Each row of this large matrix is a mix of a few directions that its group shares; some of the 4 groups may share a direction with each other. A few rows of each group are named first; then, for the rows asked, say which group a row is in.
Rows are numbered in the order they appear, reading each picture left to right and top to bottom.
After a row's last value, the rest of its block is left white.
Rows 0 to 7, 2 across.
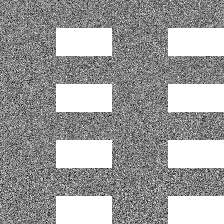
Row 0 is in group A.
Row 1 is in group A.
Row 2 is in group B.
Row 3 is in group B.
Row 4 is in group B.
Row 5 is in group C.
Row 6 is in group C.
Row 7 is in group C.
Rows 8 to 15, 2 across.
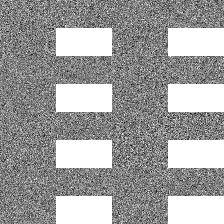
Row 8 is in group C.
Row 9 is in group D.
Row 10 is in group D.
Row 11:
C
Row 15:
D
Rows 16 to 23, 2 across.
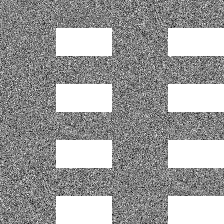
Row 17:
B
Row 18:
C
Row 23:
D
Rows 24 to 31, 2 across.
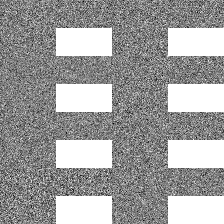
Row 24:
C
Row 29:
B
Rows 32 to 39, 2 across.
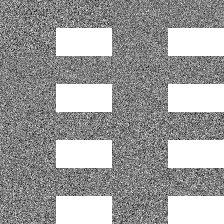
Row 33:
A
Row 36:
C
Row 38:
C
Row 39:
D
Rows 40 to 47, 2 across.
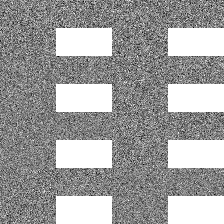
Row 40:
C
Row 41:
B
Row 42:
C
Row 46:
D
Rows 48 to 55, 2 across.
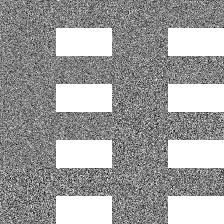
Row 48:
C
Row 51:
D
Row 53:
C
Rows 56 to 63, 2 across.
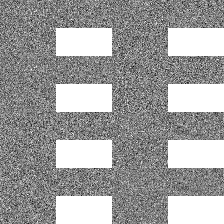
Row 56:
A
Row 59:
C
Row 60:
A
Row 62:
B
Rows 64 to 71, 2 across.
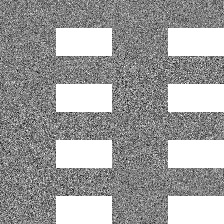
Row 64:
A
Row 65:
D
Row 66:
B
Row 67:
C
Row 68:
B
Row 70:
A
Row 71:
D
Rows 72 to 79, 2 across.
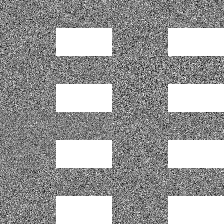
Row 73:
D
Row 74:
C
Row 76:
A
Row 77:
B
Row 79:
B
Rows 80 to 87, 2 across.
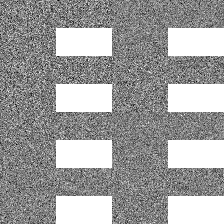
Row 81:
A
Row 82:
C
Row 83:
B
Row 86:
D
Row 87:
D
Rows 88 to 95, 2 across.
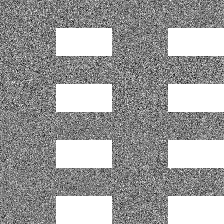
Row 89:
A
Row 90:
B
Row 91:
C
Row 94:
D
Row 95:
A
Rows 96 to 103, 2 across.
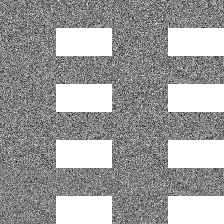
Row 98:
C
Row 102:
A
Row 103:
D
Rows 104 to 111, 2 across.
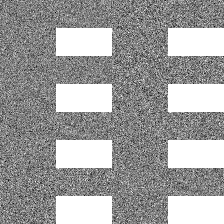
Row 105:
B
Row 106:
A
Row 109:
C
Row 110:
C
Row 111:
D
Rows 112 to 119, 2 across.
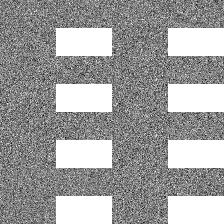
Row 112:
A
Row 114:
D
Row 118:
C
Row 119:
C
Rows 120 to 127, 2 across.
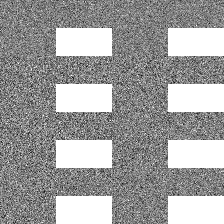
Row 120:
C
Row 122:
A
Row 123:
B
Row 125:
D
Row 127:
B
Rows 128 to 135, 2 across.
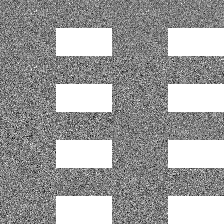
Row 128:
A
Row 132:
B
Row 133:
D
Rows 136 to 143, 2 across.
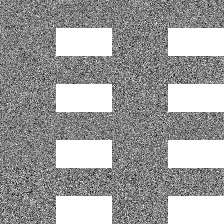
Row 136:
B
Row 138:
D
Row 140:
B
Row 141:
D
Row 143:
C
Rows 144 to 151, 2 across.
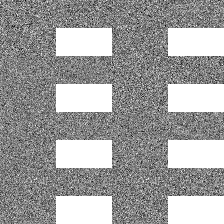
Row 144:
B
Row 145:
B
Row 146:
D
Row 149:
D
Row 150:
A
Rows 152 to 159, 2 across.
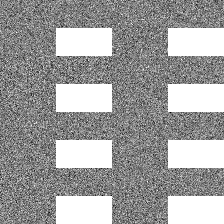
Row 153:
D
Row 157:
A
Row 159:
C
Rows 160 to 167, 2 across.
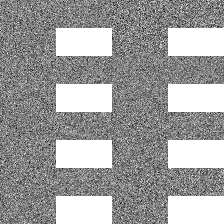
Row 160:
C
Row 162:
A
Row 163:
A
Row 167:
C
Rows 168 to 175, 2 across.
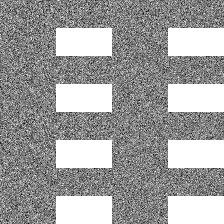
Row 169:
A
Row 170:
B
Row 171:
B
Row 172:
B
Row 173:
A
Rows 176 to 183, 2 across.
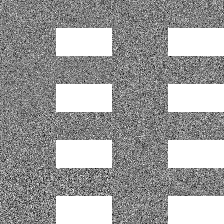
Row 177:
D
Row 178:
B
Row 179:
A
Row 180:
D
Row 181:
B
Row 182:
A
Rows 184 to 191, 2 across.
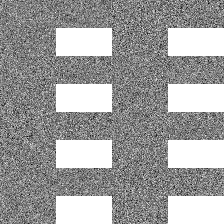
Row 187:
D
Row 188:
B
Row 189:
D
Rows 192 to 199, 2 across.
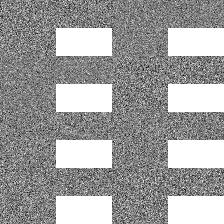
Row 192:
C
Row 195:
A
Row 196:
D
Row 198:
B
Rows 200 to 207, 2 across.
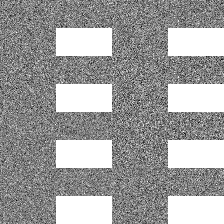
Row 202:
B
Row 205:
A
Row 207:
C
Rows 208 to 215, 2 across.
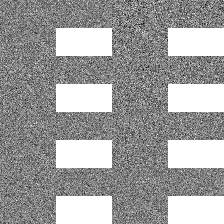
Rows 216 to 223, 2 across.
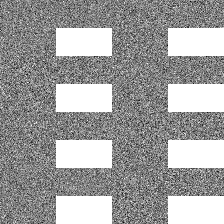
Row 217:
C
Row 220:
A
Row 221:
A
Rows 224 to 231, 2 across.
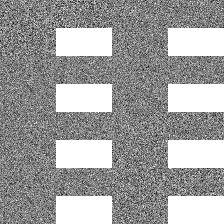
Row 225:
C
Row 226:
B
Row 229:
D
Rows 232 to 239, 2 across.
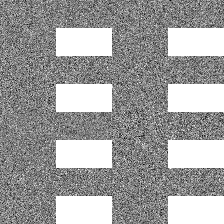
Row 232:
B
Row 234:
C
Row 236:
D
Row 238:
C
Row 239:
C
